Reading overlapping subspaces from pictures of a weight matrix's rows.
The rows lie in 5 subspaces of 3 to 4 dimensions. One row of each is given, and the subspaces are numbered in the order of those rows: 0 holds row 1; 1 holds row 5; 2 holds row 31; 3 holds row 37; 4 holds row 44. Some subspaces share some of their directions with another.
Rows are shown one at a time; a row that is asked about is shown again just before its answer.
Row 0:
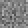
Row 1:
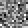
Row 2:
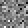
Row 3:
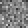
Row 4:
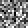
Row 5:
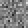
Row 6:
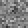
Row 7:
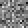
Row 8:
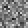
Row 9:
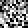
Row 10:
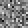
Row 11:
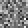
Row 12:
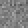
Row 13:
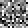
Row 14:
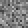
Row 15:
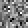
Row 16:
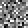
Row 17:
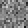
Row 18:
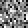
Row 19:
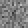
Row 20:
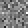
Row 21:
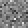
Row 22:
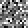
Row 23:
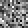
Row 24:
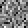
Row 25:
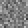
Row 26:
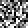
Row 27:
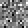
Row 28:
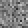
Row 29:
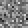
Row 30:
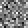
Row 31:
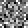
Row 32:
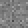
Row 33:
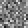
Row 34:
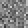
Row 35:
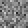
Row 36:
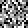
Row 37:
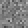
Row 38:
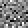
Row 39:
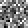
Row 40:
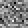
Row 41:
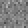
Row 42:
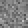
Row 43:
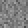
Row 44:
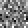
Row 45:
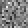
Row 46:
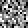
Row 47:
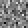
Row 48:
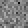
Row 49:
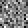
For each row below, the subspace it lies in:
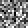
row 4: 2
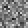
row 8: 4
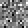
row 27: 1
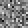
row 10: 0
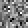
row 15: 4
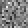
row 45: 1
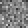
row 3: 2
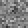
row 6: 3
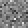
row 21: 4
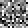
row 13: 1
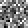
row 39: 0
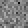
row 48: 2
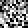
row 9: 0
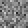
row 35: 2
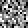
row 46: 4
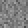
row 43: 2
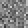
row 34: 1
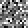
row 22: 3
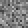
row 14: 0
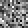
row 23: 0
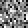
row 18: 4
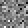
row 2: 0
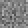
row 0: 1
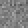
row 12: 1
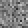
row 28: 3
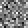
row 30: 4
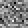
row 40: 1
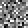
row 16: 4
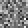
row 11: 2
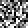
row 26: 2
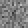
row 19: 1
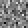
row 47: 0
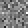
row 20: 0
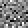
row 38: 4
